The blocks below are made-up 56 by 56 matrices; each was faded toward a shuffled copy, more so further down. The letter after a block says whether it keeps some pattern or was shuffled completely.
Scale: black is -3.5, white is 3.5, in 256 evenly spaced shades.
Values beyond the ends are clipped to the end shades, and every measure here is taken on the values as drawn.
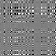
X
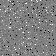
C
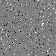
C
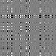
X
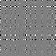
X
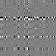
X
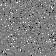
C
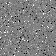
C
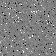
C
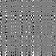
X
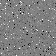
C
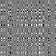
X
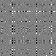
X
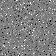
C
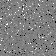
C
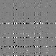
X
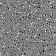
C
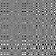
X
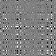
X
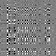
X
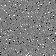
C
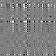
X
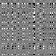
X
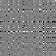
X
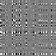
X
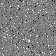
C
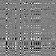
X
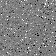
C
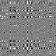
X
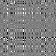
X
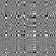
X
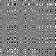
X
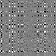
X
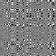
X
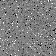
C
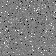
C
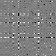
X
